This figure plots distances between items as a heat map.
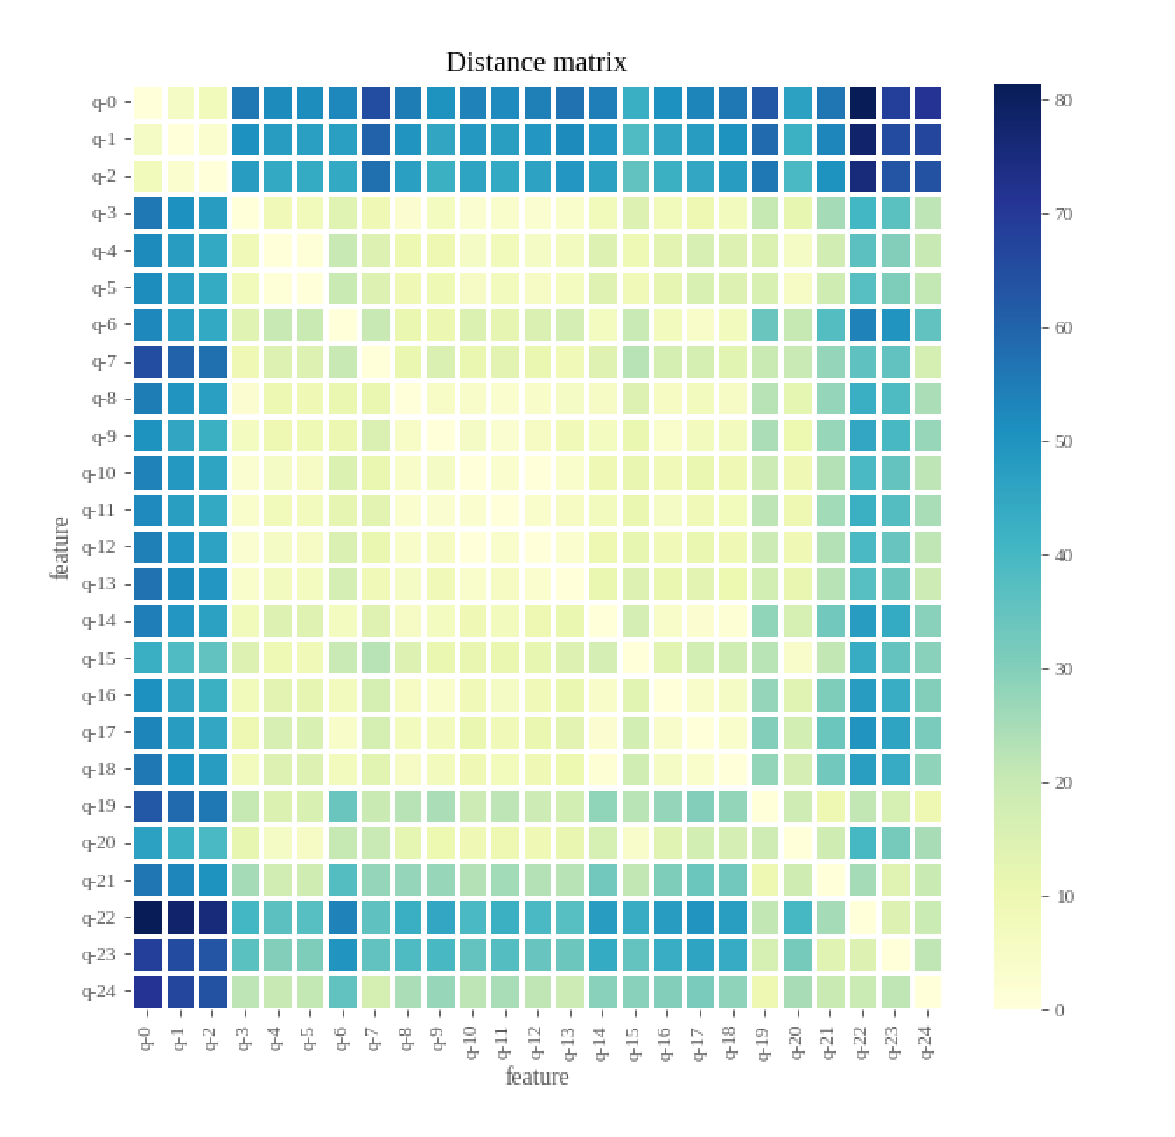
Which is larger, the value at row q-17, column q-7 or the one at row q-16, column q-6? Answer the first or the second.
the first
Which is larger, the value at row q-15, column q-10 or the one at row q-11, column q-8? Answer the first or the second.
the first
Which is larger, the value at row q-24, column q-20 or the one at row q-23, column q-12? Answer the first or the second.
the second
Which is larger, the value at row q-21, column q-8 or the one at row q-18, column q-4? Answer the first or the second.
the first
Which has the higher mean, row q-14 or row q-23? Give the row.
q-23
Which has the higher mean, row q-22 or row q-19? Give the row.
q-22
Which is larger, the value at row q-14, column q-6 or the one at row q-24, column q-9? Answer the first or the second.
the second
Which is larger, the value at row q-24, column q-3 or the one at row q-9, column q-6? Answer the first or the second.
the first
